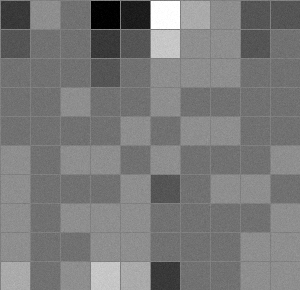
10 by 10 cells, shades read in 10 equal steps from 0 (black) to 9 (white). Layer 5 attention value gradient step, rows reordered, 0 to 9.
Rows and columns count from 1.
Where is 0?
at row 1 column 4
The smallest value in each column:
2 4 4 0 1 2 4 4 3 3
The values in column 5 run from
1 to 6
